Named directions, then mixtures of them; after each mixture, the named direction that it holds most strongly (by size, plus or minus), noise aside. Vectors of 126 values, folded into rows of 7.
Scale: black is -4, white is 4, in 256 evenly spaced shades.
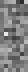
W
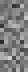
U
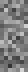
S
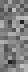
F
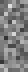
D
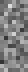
D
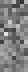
W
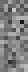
F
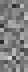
U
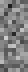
D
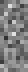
D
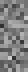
U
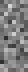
D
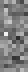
W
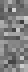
F
